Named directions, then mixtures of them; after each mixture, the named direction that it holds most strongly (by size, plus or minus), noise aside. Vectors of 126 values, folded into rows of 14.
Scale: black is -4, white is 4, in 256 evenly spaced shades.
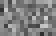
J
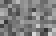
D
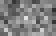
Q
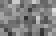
Q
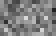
Q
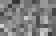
D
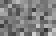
D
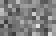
D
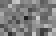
D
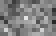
Q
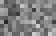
D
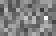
J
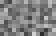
D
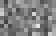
D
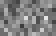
Q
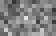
Q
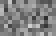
J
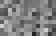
D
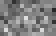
Q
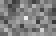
Q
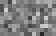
J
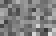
D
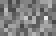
J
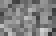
D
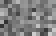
D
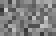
J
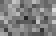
Q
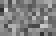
J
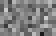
J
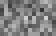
J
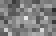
Q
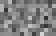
J
